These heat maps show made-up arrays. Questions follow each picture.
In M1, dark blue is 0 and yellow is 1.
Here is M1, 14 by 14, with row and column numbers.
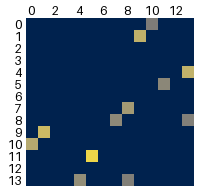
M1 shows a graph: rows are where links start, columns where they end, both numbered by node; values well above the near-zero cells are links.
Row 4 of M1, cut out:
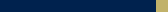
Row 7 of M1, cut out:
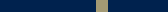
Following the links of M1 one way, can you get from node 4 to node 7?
yes
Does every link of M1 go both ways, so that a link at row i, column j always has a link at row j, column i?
yes
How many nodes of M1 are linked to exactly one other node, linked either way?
8
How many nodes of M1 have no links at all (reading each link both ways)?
4
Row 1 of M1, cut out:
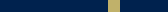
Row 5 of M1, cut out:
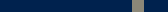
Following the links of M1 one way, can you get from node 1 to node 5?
no
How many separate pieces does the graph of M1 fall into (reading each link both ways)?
8
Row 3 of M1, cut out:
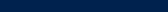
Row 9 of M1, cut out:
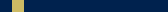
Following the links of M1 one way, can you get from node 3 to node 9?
no
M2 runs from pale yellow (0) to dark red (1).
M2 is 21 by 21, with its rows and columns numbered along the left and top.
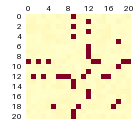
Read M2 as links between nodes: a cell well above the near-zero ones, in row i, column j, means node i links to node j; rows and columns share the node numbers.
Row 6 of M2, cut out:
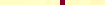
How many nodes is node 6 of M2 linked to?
1
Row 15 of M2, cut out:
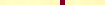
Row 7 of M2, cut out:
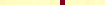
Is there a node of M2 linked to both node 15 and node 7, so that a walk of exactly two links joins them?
yes
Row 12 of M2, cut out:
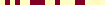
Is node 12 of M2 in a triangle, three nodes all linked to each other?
no
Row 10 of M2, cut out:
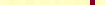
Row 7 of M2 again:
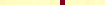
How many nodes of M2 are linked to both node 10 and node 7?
0
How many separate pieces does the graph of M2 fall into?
3
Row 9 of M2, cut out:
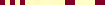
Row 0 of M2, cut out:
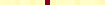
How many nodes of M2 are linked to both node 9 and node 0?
0
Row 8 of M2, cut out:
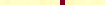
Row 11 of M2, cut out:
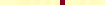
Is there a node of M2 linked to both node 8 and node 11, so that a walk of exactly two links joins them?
yes
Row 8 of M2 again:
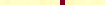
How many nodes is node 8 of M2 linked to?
1
